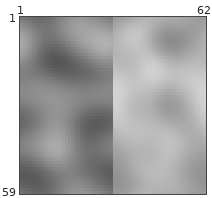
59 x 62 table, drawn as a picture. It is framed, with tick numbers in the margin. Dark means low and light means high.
The table splits into one row of 2 panels. Panel 1,1: middling, smooth. Panel 1,2: high, smooth.
